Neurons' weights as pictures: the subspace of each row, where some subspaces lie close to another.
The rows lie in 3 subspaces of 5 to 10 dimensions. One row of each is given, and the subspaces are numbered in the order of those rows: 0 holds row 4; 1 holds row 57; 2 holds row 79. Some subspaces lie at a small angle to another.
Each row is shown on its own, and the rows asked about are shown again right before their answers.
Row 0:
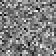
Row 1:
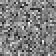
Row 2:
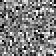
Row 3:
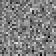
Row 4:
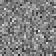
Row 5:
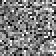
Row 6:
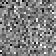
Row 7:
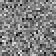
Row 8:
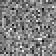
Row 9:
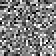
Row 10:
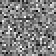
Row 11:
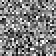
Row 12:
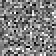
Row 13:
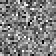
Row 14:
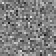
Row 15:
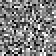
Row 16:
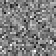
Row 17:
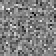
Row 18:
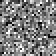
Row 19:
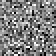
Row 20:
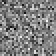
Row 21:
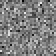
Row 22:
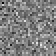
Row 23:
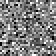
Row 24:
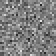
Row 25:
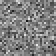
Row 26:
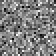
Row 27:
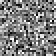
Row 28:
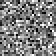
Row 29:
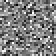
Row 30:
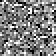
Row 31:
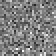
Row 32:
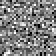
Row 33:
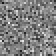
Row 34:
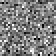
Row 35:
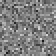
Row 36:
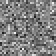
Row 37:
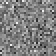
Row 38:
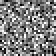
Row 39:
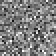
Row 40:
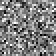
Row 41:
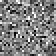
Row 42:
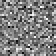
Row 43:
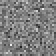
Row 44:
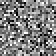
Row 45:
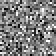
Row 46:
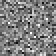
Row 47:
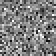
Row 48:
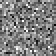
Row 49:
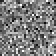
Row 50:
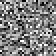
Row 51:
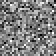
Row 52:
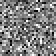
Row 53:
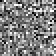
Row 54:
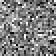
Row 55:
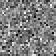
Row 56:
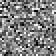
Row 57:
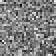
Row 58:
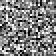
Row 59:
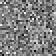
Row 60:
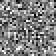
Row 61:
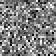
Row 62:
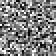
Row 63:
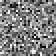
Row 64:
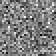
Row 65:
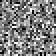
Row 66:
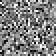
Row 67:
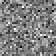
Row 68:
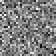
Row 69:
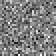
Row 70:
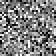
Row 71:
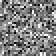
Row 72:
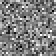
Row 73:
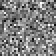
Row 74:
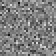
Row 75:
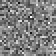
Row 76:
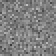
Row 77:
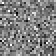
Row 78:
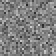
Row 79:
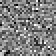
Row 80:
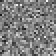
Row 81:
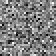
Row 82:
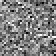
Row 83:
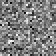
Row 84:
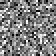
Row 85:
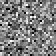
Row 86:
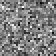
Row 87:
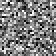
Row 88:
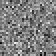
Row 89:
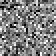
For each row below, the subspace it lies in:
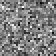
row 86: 1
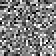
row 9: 2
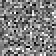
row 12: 0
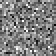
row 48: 2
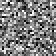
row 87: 2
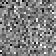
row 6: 2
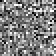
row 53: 1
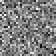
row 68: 1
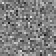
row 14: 1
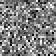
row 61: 1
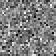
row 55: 2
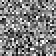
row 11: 1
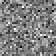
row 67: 2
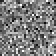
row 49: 2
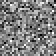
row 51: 2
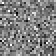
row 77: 1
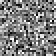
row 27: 1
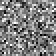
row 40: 2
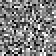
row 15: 0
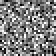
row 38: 2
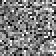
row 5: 1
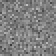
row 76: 2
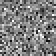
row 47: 0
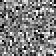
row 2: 1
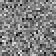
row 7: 0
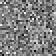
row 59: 2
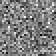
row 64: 2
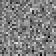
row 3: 0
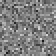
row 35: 0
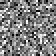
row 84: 2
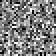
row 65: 0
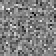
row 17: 1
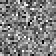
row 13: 1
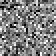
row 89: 2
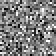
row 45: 0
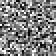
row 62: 1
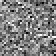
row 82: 1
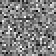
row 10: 2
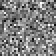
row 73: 2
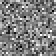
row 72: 2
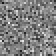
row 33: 1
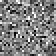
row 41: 1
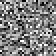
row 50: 2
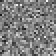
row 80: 0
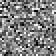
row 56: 2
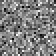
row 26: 2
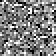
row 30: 1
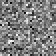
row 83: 0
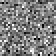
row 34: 1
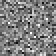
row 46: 1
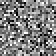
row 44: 1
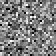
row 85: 0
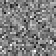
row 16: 2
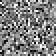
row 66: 2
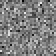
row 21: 2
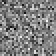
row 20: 2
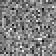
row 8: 0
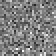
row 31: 0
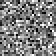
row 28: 2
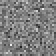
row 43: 1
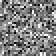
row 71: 0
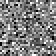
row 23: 0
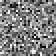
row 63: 2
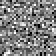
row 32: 2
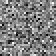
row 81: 0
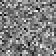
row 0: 1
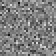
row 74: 2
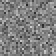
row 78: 2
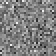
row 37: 2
